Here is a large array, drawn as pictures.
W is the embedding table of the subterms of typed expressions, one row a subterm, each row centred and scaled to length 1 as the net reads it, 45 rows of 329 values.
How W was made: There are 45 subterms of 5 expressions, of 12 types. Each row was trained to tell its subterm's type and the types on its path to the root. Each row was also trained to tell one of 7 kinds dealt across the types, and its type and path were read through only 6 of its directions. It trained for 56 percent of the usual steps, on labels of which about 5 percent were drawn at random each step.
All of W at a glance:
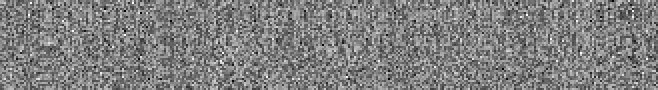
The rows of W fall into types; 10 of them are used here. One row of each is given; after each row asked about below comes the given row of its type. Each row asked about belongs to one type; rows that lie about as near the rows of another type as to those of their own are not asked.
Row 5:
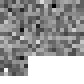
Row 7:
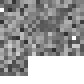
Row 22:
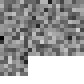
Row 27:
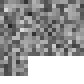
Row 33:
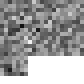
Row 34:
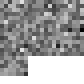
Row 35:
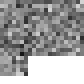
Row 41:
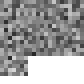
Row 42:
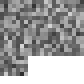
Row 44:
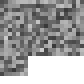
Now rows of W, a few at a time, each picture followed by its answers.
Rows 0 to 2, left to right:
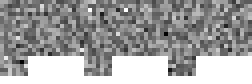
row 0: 35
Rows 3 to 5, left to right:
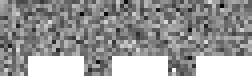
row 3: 35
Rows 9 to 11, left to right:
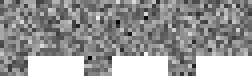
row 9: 41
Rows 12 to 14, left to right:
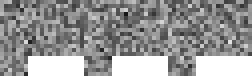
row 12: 22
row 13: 44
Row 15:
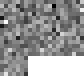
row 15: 34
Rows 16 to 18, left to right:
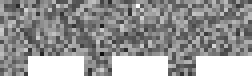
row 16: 22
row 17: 35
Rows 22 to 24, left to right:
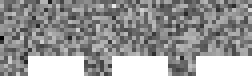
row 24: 33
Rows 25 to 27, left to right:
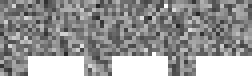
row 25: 34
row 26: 35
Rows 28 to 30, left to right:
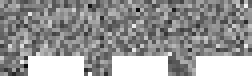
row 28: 33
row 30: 42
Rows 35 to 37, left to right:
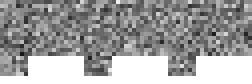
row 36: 33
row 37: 22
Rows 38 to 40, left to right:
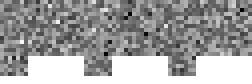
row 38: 22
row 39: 41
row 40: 33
